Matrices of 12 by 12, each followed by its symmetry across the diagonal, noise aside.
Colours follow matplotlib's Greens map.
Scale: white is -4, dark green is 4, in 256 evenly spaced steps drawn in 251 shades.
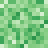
symmetric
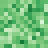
antisymmetric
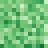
antisymmetric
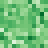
antisymmetric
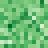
neither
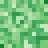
symmetric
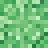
symmetric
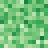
antisymmetric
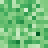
neither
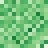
symmetric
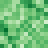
symmetric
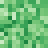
neither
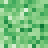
neither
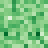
neither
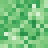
symmetric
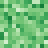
antisymmetric
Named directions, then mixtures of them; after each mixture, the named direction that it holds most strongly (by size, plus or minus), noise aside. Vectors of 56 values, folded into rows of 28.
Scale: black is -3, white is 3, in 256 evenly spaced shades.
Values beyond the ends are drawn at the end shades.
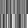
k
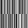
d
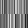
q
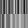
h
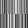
q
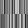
q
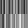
h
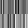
q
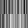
h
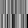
k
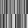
k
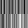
h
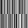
d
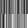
h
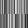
q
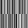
d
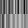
h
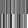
k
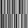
d
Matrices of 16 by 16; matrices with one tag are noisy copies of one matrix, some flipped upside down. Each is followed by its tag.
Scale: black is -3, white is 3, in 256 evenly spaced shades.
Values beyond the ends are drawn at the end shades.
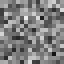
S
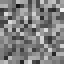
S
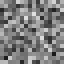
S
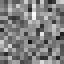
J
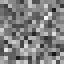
S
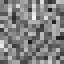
J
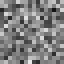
S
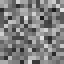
S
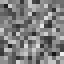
S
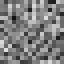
J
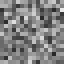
S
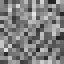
J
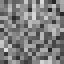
J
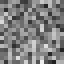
J
